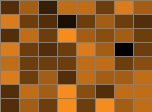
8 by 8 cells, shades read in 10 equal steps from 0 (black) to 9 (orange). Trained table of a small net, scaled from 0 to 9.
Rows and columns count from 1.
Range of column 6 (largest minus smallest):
6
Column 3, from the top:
2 3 4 3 4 6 6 4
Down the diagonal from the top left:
3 4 4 4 7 6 7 7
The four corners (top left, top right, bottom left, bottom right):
3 6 3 7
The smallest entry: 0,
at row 4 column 7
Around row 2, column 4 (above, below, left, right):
7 9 3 4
